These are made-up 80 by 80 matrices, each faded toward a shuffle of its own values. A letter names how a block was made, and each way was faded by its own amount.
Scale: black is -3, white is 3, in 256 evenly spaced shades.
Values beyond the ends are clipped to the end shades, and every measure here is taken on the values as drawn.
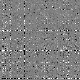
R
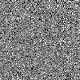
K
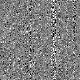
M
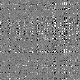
R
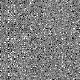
K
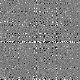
R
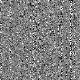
M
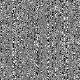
M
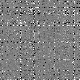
R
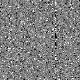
K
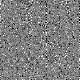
K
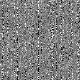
M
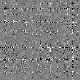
R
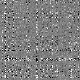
R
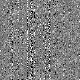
M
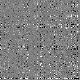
R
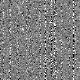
M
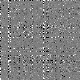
R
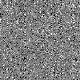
K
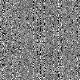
M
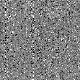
K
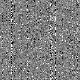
M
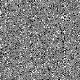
K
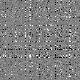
R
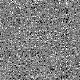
K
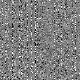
M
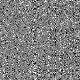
K
